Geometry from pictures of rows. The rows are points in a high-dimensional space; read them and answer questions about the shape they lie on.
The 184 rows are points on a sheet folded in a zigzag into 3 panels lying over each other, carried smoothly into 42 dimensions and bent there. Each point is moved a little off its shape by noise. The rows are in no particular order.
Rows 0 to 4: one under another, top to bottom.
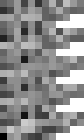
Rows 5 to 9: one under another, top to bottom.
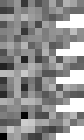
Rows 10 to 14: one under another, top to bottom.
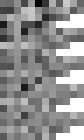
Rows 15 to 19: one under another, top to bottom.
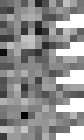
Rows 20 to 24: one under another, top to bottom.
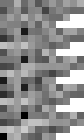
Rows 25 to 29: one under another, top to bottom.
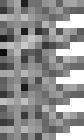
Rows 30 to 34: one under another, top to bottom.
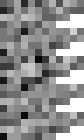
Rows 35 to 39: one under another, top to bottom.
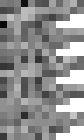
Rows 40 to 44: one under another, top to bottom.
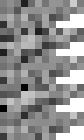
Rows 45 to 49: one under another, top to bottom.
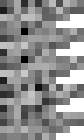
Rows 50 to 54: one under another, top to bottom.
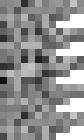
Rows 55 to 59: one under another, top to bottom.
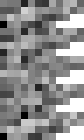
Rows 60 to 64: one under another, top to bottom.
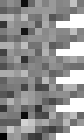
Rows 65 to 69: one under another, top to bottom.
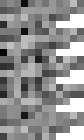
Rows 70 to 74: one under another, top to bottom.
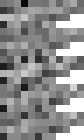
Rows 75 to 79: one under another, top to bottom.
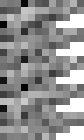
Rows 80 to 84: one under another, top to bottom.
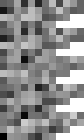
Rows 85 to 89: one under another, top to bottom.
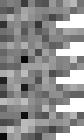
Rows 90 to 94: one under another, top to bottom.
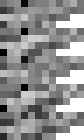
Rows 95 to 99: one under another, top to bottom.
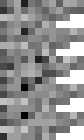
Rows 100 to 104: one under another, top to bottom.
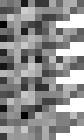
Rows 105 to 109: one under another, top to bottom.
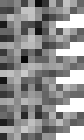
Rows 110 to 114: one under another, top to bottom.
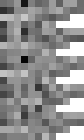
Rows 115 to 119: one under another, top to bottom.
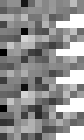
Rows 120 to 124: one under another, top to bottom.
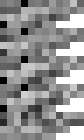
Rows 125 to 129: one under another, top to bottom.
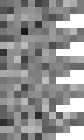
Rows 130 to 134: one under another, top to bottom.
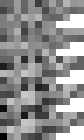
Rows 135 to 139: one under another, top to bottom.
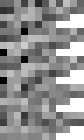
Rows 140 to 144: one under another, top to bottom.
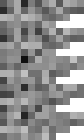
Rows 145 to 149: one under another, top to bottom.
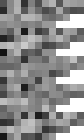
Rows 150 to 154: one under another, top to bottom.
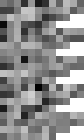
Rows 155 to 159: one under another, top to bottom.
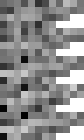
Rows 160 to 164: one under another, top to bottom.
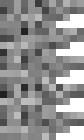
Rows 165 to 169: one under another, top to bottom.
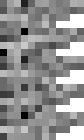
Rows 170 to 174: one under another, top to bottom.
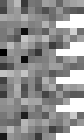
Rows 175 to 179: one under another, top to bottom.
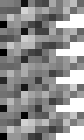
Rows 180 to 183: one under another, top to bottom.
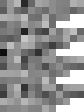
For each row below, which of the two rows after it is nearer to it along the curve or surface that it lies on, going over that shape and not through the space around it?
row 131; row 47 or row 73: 47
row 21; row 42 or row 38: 38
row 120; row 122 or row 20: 122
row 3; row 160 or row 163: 163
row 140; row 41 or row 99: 99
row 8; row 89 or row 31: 89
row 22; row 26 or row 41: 41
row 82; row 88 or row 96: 88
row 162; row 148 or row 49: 49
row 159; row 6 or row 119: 119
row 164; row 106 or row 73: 106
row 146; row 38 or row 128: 38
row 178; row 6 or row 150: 6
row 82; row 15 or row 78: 78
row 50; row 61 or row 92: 61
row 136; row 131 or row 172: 172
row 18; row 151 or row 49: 151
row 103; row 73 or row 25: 73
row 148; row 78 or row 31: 78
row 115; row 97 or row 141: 141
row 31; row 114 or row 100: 100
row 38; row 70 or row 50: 70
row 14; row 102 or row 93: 93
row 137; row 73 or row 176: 176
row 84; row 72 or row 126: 126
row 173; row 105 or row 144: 144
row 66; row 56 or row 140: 56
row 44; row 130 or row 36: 36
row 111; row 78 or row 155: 78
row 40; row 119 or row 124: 119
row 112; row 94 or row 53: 94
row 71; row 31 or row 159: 31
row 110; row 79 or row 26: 26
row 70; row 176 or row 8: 8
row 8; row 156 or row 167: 167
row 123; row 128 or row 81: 128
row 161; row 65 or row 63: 65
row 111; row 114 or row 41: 114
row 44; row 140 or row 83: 83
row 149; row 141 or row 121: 141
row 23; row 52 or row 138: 138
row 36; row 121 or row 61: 61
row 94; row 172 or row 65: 65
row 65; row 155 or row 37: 37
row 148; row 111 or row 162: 111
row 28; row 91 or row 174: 91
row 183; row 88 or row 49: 88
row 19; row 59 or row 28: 28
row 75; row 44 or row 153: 153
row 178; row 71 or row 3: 71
